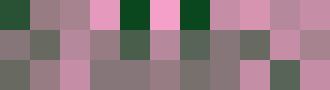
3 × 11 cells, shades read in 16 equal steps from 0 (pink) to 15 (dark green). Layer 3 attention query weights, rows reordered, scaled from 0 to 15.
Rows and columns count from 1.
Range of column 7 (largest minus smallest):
7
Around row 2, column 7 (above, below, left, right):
15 8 4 7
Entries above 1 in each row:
9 11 11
